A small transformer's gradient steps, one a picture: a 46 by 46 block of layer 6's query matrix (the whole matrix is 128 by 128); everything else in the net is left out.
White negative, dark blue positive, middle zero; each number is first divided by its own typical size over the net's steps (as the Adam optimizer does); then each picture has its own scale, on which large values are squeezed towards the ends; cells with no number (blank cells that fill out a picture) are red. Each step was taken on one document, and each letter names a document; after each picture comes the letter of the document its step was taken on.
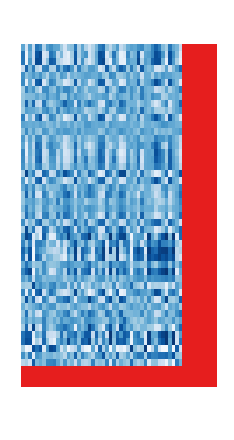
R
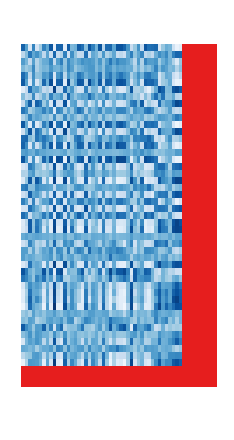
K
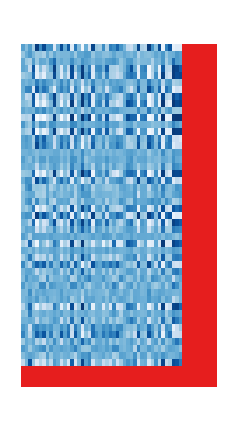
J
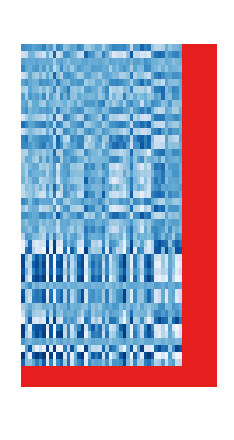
K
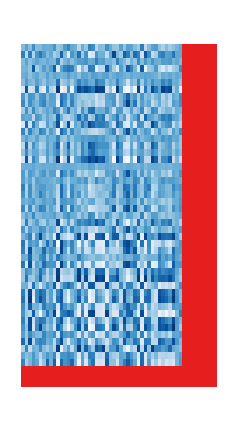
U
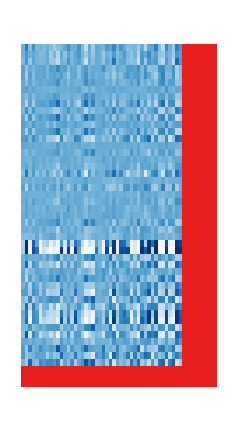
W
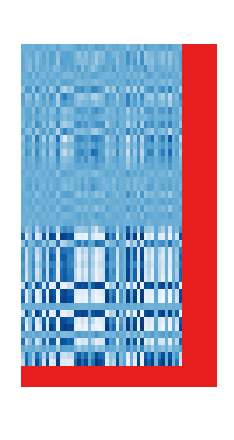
U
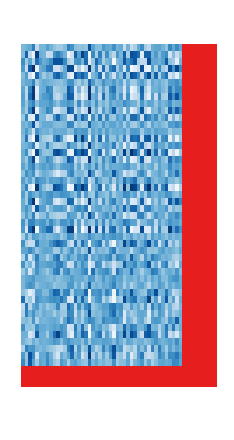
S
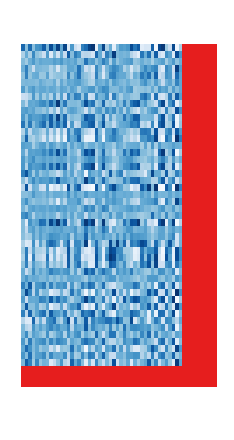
W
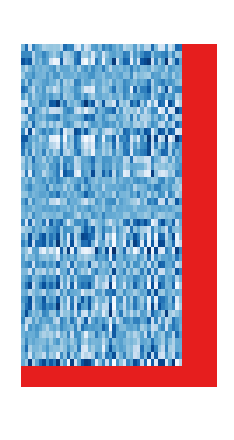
W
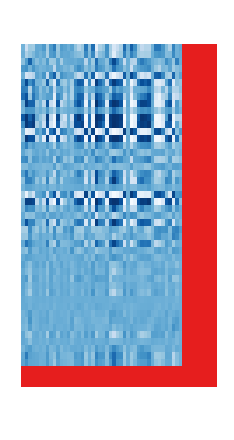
K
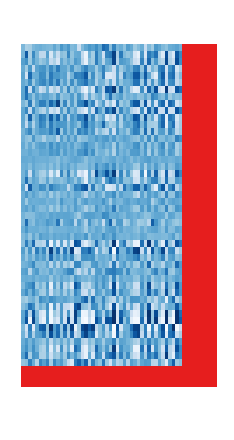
W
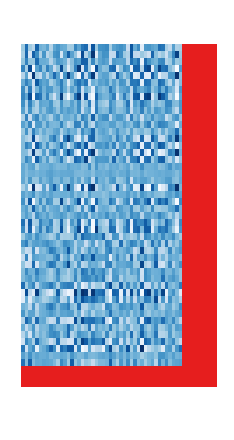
S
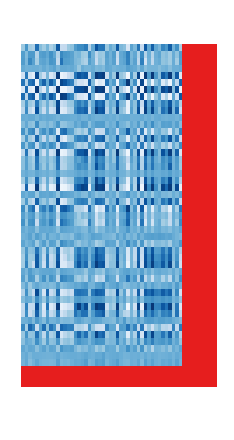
U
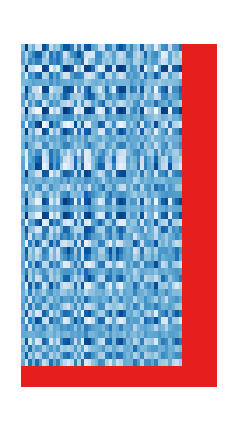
R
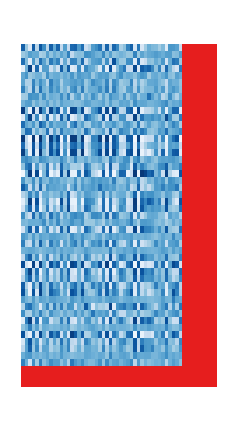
J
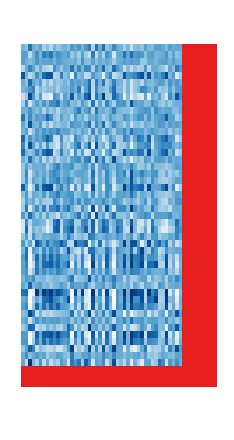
S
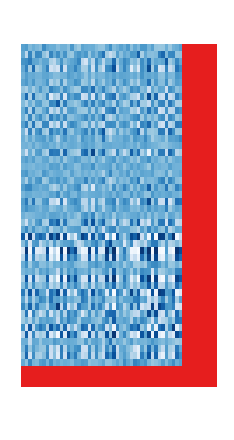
W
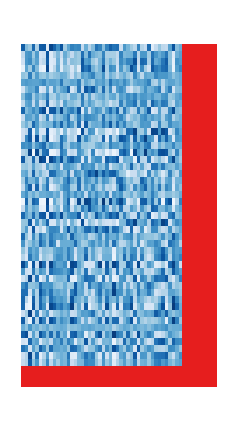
J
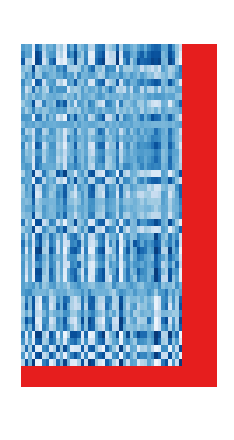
R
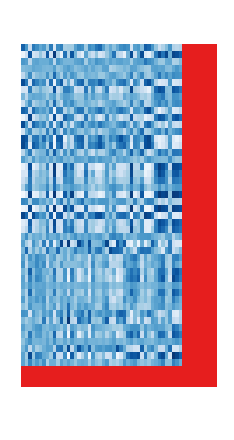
K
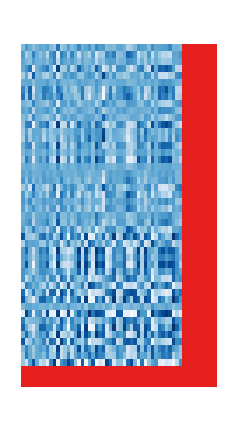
U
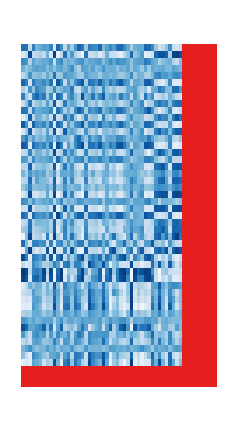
K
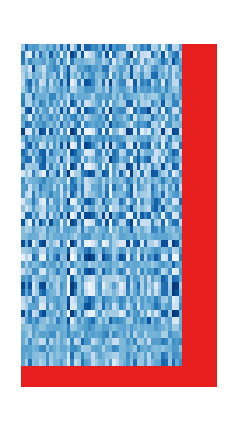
J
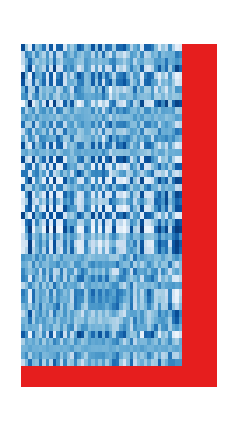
K
